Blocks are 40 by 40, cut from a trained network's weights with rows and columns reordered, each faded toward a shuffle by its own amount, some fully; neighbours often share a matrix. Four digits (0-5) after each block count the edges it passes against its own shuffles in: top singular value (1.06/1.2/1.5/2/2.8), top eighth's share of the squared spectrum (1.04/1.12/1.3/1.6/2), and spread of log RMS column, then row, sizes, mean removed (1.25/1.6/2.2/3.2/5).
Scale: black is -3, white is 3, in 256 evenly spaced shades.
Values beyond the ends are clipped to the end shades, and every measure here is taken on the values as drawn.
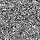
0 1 0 0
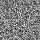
0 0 0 0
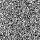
0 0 0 0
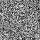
1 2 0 1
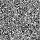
0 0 0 0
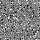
0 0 0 0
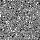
0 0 0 0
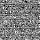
2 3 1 0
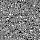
0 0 0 0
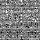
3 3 2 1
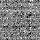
3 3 2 0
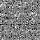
2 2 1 0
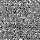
2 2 1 0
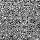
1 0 0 0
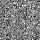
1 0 0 0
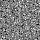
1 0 0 0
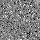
0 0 0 0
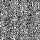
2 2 0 0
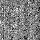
2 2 0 1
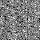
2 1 0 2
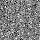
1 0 0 0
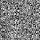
3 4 1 0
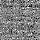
2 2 1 1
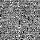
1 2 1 0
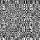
4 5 3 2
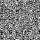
3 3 1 0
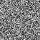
1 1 0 0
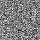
2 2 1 0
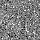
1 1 0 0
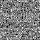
1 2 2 0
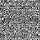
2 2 2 0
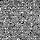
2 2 1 0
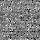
2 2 1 0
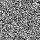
1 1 0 0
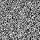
2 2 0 0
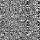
3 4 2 1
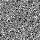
1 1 0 0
